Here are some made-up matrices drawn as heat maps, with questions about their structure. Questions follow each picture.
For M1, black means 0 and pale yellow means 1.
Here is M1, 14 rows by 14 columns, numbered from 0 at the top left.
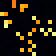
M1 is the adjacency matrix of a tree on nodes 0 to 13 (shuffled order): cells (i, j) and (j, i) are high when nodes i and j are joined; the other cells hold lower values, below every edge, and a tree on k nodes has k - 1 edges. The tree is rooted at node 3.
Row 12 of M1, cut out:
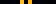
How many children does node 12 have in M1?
1
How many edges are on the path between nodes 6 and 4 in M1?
6
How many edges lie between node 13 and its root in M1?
6
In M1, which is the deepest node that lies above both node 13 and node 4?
8
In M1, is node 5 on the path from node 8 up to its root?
yes
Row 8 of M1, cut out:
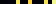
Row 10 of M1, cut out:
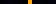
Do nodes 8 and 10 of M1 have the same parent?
yes
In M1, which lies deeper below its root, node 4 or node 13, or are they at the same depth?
the same depth
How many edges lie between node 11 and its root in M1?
6
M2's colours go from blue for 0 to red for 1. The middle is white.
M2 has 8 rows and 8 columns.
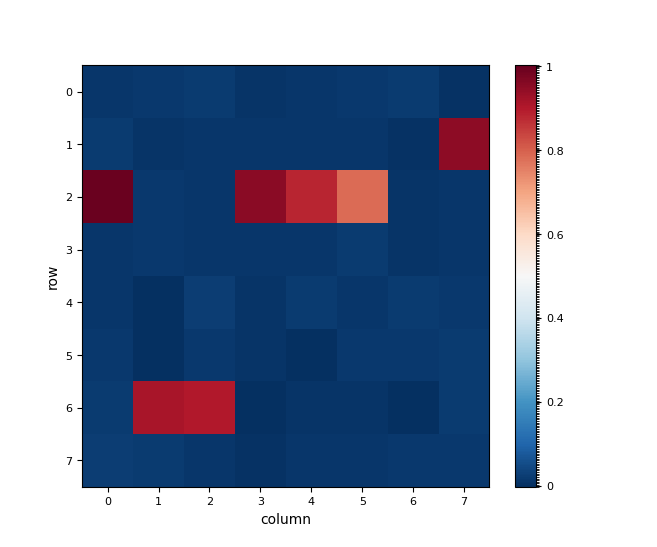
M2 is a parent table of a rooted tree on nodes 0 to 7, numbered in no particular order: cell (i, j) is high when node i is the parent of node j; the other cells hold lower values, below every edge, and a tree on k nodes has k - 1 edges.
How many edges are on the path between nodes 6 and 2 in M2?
1
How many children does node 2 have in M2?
4
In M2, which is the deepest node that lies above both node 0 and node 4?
2
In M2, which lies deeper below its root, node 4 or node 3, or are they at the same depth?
the same depth
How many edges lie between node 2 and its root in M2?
1
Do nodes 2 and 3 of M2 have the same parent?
no
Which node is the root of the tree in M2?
6
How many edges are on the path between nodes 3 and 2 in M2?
1
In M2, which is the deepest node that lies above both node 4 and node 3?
2
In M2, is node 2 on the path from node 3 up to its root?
yes
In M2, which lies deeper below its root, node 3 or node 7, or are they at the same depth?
the same depth
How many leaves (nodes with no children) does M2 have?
5
